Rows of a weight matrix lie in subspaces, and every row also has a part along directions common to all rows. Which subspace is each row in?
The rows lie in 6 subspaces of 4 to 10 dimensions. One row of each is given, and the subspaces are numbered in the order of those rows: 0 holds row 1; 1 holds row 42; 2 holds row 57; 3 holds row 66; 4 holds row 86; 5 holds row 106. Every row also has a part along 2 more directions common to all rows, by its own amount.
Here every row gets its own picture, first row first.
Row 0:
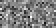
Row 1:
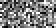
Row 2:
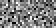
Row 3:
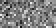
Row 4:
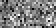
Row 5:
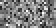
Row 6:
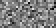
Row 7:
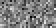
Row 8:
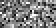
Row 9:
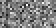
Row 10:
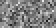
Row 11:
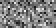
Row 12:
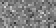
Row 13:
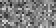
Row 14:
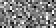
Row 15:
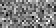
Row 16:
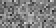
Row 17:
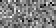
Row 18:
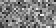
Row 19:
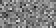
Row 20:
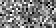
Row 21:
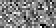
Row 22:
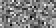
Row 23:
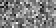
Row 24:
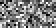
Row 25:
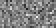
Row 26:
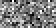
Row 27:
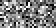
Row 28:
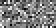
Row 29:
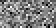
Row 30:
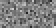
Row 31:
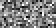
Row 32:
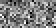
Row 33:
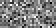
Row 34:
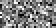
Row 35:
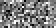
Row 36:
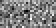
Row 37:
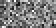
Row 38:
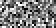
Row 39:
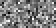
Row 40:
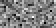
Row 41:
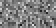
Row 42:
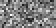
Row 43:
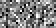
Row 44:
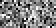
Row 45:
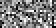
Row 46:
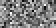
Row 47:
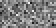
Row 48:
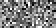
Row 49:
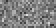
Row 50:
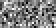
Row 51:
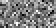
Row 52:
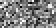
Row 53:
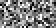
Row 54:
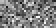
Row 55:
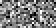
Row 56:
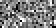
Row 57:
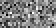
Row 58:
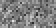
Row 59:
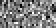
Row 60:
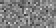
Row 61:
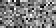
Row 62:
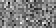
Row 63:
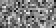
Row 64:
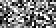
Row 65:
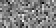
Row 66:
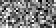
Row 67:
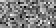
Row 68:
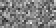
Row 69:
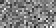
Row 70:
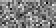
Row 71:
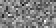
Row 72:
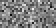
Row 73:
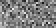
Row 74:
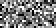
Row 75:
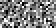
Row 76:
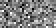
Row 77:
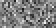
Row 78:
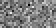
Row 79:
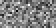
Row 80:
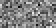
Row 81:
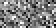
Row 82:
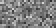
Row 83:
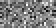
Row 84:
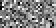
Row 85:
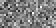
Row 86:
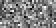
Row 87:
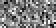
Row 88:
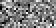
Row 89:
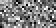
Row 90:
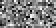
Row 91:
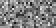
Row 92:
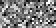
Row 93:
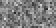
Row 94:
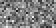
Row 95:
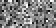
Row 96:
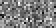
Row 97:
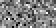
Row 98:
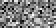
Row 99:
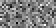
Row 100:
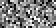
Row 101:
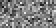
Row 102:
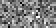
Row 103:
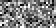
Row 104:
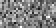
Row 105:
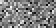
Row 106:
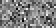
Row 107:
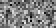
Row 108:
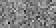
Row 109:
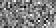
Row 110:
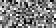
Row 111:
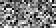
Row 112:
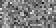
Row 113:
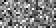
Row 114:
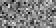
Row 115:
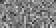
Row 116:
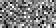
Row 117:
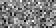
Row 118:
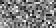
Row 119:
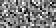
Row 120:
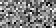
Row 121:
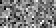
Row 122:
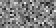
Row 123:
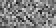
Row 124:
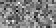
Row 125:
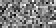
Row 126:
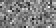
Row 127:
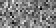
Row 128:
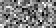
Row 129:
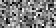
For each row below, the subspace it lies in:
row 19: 2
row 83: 1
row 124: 3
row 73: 2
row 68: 4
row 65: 5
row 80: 0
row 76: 1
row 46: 4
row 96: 5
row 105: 2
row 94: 3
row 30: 4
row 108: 3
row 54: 3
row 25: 2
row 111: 3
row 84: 0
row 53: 1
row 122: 1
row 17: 4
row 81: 2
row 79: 3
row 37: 4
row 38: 0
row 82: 3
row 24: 0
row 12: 5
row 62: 2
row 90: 0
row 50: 0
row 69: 2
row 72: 1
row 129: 3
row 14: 2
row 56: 4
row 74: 0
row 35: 5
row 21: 5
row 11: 5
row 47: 4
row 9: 2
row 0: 5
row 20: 1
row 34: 0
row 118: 2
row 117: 5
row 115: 2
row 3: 5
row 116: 5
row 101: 0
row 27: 0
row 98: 1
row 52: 2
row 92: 4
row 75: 0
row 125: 4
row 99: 0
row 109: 2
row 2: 4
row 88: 0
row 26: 1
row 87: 2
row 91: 0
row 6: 3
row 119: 2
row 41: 0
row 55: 2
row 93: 5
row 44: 5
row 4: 5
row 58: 3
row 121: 3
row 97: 0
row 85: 4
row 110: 1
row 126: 1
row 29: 2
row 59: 0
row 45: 4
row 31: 0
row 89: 3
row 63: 3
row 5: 5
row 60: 2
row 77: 2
